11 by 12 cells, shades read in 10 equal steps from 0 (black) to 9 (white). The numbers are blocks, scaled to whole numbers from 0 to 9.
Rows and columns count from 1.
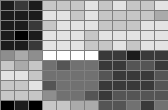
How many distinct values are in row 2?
4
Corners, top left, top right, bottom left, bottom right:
1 8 0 4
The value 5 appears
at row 6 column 1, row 6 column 3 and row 10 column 4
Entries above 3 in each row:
9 9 9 9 9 7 6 7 6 6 6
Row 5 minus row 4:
0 1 1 0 0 0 0 -1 0 -1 0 0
